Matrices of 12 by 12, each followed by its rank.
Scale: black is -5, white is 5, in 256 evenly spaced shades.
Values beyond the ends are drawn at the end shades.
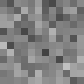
full rank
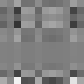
one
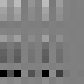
one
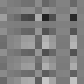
one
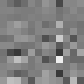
two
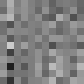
two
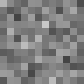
full rank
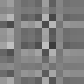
one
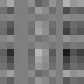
one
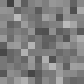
full rank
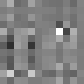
two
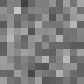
full rank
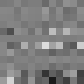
two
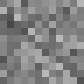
full rank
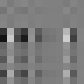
one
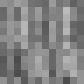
two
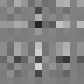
two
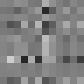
two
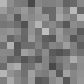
full rank
